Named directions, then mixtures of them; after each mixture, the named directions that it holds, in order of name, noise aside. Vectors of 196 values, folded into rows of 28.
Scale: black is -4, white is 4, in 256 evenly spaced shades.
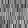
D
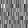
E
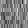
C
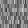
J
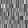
E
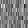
E, J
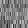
C, D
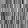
C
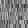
D, E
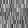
D, E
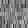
D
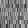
D, E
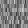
J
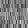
D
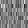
E, J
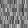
J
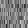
D, E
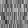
C, J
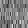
C, D
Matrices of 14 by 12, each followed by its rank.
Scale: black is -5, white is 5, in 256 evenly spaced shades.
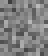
full rank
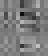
two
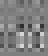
one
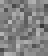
full rank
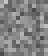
full rank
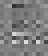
two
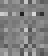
two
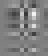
one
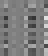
one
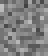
full rank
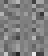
two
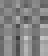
one
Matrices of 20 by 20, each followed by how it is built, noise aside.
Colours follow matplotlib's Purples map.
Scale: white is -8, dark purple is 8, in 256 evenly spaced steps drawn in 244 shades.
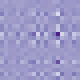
low rank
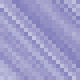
Toeplitz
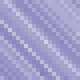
Toeplitz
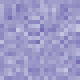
low rank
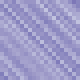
Toeplitz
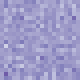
low rank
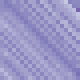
Toeplitz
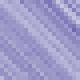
Toeplitz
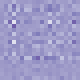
low rank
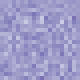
low rank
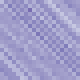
Toeplitz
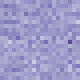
low rank
